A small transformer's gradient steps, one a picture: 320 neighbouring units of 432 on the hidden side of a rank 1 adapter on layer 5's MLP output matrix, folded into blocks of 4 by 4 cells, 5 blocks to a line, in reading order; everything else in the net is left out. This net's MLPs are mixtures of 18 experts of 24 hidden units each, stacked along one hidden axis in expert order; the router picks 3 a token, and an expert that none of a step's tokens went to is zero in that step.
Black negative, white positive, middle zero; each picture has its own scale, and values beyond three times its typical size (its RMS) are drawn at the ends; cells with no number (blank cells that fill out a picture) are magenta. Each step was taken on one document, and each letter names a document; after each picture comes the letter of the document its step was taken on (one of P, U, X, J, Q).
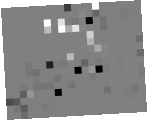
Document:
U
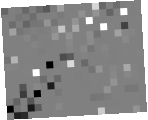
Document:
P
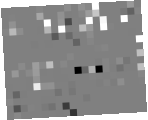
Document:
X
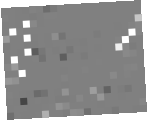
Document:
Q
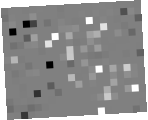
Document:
P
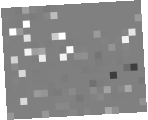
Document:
Q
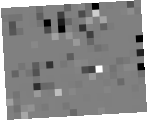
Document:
X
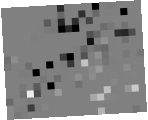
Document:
P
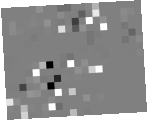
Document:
U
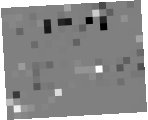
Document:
X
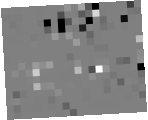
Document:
X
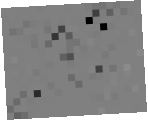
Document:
P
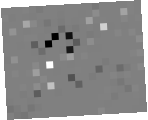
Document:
P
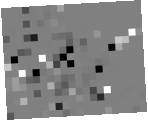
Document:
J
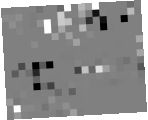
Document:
X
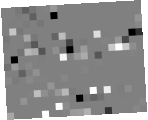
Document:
Q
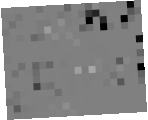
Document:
X
